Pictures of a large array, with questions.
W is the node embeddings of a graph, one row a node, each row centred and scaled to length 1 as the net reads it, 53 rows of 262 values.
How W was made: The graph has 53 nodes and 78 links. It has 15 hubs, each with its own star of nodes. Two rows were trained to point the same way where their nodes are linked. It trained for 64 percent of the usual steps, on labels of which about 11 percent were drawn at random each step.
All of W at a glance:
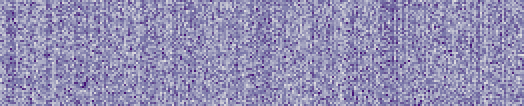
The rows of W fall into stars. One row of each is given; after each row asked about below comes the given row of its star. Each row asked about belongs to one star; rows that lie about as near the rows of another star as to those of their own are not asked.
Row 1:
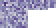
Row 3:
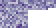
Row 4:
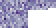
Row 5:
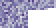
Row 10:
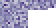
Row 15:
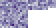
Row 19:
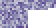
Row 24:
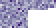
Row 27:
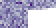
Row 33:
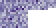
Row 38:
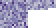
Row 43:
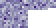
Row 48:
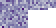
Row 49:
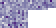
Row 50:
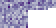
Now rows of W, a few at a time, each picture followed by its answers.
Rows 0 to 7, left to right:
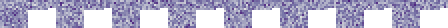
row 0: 19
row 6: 27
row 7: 38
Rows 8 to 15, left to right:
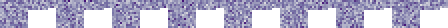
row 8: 15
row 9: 10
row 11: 4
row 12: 49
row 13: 49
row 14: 5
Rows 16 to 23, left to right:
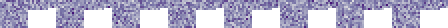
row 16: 43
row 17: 15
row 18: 24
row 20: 1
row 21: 48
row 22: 43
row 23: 4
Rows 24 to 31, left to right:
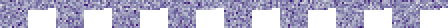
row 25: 1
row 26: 15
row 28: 38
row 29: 48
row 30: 3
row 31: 3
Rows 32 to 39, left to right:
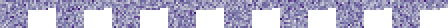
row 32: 43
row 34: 50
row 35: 27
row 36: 19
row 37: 38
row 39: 24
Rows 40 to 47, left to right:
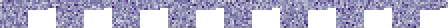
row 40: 15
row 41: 24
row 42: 43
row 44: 27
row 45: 19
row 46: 33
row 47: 50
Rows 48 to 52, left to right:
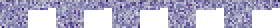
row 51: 24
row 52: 10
